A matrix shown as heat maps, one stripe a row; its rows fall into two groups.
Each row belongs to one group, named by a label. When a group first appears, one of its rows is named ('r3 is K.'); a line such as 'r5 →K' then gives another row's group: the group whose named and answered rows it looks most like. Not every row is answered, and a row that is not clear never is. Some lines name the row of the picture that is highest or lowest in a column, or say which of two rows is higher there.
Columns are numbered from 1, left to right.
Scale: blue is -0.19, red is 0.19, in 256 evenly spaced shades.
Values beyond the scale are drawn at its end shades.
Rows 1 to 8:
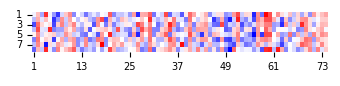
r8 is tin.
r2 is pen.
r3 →pen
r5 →tin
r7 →pen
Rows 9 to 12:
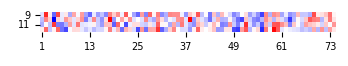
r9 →tin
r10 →pen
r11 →pen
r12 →tin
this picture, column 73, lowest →11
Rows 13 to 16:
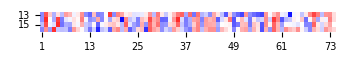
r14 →tin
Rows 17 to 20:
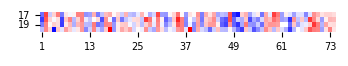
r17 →tin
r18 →pen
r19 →pen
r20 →pen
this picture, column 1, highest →20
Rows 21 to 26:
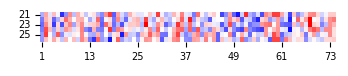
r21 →pen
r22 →pen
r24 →pen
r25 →tin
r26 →tin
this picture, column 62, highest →26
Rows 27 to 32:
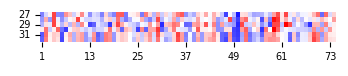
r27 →pen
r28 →tin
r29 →tin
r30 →tin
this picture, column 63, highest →29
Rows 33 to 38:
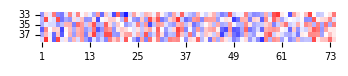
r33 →pen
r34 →tin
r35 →pen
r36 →pen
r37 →pen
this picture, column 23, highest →37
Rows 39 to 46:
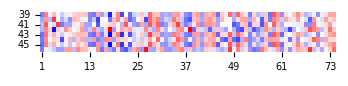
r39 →tin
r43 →tin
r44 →pen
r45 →tin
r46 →pen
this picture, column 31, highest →46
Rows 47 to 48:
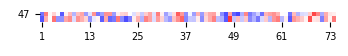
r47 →pen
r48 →pen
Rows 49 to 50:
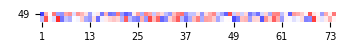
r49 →pen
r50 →tin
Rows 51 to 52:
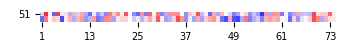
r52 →pen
